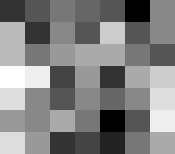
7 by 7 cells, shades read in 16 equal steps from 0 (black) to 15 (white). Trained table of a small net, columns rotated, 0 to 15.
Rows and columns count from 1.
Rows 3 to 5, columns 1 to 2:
11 7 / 15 14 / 13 8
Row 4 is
15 14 4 9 3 10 12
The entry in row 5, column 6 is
8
